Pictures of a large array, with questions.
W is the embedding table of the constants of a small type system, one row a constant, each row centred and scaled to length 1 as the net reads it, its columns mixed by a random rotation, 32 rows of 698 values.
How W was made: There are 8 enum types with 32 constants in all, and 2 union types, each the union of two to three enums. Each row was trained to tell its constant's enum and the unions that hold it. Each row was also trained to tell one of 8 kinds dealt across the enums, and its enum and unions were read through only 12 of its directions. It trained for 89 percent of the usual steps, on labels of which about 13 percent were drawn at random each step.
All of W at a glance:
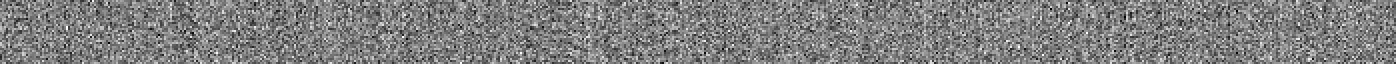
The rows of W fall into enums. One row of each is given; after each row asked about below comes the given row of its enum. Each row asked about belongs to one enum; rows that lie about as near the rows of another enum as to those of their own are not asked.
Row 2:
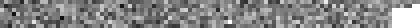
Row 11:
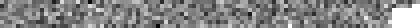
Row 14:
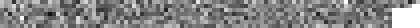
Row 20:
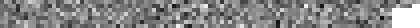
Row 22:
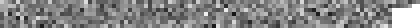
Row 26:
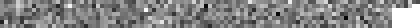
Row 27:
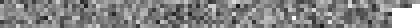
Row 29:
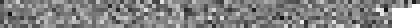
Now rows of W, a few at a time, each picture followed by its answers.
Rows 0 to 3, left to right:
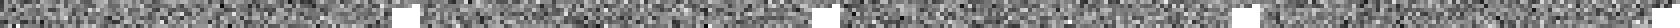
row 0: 29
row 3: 22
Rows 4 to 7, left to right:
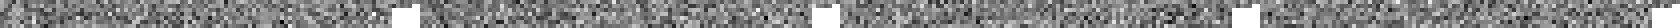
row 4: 27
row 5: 26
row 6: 22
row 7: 22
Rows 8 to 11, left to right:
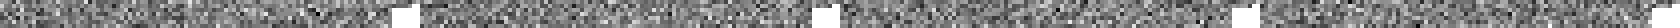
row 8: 22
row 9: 2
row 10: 20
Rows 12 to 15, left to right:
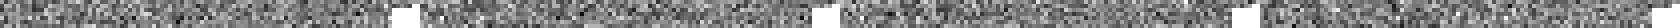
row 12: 11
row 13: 14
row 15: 2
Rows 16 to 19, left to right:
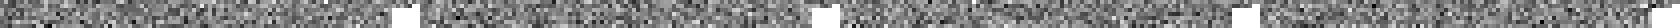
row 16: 26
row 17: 27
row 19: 11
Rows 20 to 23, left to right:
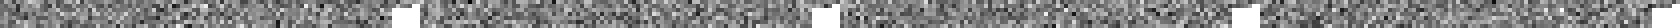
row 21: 27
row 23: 2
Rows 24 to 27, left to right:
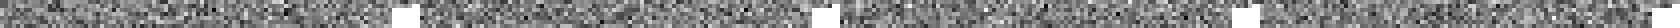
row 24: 26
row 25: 27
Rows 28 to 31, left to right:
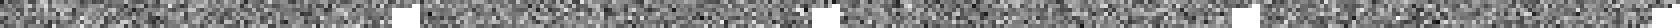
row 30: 26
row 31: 2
